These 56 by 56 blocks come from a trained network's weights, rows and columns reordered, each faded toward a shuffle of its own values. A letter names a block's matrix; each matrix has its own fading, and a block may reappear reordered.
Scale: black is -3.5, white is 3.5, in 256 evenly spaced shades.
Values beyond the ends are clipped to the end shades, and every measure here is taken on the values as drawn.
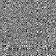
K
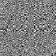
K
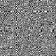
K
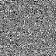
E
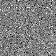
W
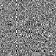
K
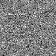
E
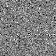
W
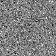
W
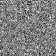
E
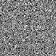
E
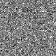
E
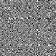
K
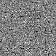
W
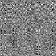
K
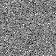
W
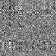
K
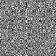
K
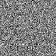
E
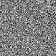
E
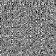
K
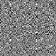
K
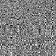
K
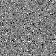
W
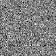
E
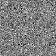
E
